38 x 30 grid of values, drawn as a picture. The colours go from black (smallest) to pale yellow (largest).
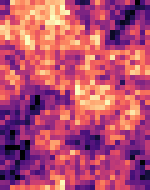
The halves do not mirror each other. The bottom left is the ninth with the lowest average. No regular stripes run through it. The field is mottled with small blotches.
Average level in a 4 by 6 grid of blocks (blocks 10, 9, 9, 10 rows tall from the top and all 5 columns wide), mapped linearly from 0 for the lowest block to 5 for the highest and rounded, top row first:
4 5 5 3 1 1 / 3 3 3 4 3 4 / 1 1 2 3 4 3 / 0 2 3 2 2 1
